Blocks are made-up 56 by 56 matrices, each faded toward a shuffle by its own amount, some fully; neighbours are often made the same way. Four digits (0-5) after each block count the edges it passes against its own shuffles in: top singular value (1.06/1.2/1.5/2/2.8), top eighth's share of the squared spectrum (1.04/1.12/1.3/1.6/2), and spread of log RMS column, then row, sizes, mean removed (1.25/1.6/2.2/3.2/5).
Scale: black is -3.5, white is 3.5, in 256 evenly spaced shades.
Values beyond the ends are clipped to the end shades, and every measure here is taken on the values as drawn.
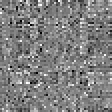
4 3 2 2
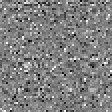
3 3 1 1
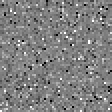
0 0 0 0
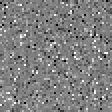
0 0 0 0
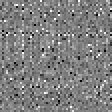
4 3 2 1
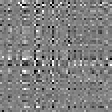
5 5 3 3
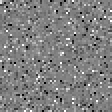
1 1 0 0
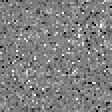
2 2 0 0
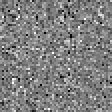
3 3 1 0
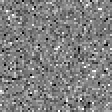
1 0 0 0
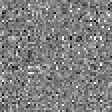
3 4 2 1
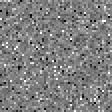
0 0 0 0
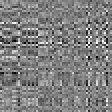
5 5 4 4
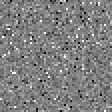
0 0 0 0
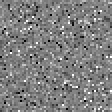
0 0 0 0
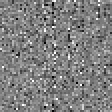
1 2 2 0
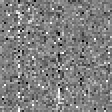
2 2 2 0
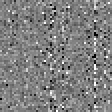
2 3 3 0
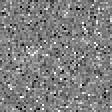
0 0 0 0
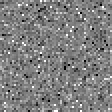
0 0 0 0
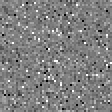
0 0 0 0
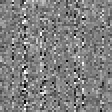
2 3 4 0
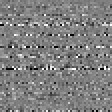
2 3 0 4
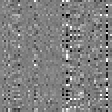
4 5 3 2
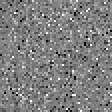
2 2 0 0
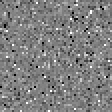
1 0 0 0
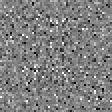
2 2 1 0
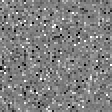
2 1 0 0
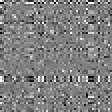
5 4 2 3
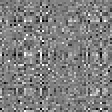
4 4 3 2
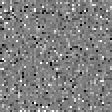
2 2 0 0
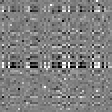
5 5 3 3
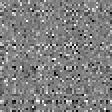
4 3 2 2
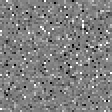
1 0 0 0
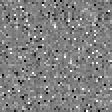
2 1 0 0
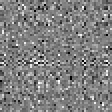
4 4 2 2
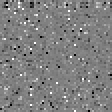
3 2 1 0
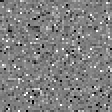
3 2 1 1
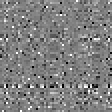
4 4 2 2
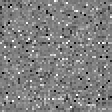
2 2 0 1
